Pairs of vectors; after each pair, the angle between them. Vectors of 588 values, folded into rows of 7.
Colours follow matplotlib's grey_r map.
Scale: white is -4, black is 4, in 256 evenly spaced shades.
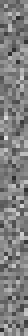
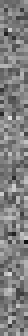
partly aligned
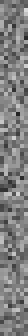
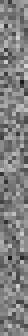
partly aligned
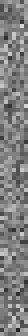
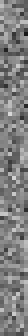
partly opposed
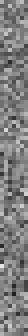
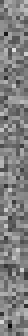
partly opposed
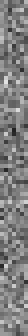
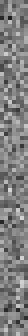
partly opposed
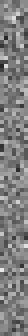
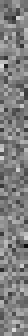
nearly opposite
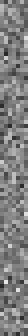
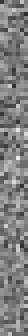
partly aligned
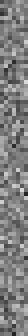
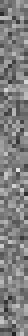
nearly parallel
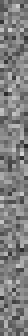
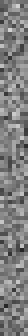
nearly parallel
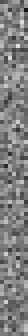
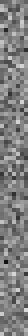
partly aligned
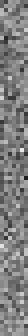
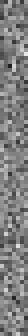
orthogonal
